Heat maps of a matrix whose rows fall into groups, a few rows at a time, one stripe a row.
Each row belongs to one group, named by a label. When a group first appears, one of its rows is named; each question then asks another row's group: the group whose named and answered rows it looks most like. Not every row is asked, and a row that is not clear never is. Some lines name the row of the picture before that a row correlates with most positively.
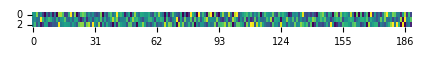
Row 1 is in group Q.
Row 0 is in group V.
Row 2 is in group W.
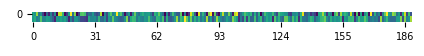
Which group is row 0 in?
V
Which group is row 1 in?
Q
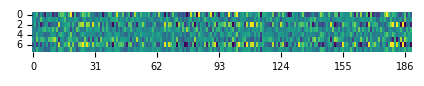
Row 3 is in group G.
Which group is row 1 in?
Q
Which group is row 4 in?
V
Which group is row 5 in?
Q
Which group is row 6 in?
W
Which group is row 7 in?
V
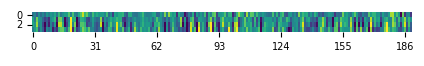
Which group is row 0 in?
W
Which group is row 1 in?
V
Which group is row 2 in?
V
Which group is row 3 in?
V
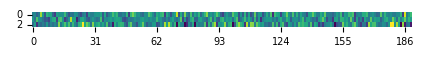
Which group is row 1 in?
V
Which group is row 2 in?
W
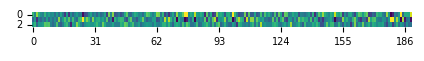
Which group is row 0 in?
Q
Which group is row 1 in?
W
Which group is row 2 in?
G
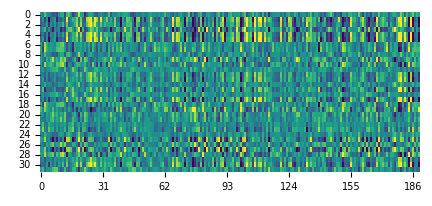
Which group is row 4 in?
W
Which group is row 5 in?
W
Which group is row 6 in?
Q
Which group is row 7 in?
Q
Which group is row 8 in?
V
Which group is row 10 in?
Q
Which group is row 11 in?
G
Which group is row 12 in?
W
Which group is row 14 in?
V
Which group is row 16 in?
G
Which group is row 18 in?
Q
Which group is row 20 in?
G
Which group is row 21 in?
G
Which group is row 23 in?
Q
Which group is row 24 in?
V
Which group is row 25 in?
V
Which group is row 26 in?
G
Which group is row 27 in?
V
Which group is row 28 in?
Q
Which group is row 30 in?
W
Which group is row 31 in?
G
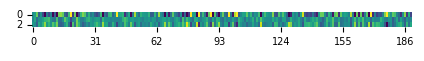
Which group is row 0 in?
V
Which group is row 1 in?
G
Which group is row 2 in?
G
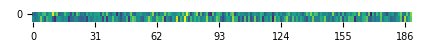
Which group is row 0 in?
G
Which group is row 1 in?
Q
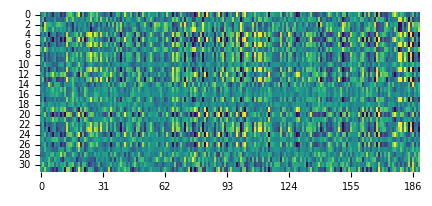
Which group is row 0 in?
V
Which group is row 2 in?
Q
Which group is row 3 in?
Q
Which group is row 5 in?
V
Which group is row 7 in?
Q
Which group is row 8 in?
W
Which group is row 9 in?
W
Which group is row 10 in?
V
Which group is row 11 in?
W
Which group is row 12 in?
G
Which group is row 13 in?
W
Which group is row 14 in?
Q
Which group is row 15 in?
G
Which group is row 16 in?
G
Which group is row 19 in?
G
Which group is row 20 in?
V
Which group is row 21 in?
G
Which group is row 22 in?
W
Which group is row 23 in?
W
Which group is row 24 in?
V
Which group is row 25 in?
G
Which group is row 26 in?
V
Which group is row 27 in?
V
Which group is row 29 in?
Q
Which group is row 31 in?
V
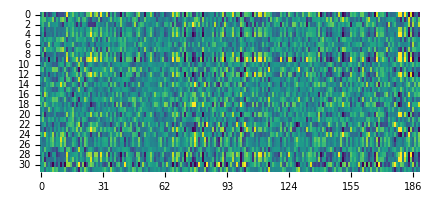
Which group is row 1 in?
Q
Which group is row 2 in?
Q
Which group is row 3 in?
W
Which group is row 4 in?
W
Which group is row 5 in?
Q
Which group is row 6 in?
Q
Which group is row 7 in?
Q
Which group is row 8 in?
W
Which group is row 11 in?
G
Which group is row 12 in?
W
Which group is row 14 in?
G
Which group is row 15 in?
V
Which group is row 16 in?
Q
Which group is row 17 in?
G
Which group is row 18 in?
Q
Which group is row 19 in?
Q
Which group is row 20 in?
W
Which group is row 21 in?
Q
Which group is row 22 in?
V
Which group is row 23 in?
W
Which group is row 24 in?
Q
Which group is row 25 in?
G
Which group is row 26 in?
G
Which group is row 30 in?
V
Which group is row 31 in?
G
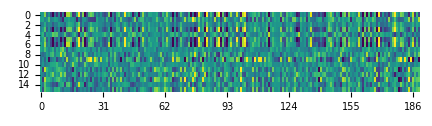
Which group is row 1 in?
Q
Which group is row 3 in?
V
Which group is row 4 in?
G
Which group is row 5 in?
V
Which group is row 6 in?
V
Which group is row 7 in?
Q
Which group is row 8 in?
G
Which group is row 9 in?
W
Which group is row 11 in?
Q
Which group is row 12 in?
G
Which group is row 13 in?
Q
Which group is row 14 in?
V
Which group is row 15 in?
Q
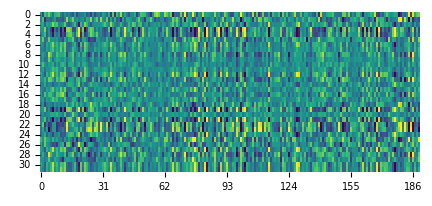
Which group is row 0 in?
Q
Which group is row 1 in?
W
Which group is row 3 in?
V
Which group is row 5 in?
Q
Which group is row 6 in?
G
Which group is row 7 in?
G
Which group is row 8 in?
Q
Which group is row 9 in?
Q
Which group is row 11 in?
G
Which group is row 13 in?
Q
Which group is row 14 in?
V
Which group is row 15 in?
G
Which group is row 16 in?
Q
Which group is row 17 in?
G
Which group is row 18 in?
W
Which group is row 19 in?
V
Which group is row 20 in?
G
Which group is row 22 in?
W
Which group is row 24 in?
V
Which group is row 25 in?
Q
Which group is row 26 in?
V
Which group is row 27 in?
G
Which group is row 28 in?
Q
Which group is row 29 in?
Q
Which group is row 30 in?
G
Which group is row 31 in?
G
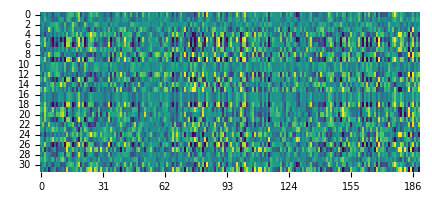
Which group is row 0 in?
V
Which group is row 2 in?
G
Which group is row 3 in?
Q
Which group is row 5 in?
V
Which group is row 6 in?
V
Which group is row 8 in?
Q
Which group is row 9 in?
V
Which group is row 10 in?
G
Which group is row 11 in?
G
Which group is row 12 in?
Q
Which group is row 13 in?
V
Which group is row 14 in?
G
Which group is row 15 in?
Q
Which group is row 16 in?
V
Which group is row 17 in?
V
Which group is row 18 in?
V
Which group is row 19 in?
Q
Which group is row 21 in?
V
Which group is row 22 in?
Q
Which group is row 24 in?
W
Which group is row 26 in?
V
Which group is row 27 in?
W
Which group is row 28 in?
V
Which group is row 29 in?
Q
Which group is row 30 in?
V
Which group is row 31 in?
W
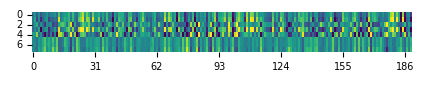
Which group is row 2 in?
V
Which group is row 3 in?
W
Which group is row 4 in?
V
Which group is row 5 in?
G
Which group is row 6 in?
G
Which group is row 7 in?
G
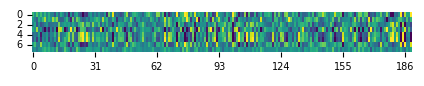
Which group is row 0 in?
Q
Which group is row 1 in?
G
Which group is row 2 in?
W
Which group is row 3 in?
V
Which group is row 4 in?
W
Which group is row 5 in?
W
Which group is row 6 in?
Q
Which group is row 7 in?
G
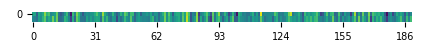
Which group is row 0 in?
G
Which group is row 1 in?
G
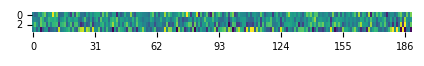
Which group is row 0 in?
G
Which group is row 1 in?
Q
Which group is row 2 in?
Q
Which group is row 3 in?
W
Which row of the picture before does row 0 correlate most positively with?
1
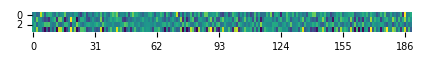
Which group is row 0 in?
Q
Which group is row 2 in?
G
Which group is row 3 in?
V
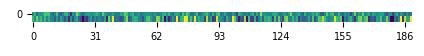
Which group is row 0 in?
G
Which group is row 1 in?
Q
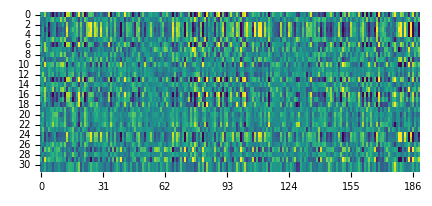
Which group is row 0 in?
V
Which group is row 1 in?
G
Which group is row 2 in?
W
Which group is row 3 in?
W
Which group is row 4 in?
W
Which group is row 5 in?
G
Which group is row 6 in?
V
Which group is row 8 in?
G
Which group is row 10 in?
Q
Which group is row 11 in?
Q
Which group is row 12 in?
Q
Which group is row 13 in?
V
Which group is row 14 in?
G
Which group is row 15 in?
Q
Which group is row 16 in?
V
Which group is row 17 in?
V
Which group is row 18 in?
V
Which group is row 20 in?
G
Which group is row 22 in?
G
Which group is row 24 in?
W
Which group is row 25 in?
W
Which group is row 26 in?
G
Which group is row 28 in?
G
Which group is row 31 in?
V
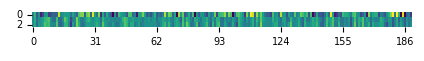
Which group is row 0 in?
W
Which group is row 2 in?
G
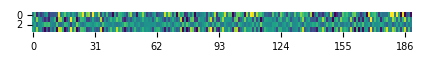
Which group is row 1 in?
V
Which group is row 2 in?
G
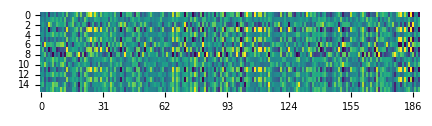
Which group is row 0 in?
W
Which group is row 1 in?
G
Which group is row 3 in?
W
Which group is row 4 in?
G
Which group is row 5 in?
W
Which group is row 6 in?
Q
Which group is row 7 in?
W
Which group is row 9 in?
G
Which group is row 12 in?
G
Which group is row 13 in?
W
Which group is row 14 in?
G
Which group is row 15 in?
G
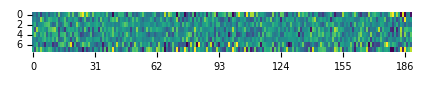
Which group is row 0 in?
W
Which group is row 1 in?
Q
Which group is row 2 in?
G
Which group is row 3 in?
Q
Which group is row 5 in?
G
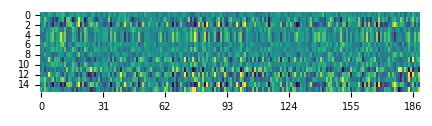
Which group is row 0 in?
Q
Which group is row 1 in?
V
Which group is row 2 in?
V
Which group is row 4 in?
G
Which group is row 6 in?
Q
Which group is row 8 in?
V
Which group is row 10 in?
G
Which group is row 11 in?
W
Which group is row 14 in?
V
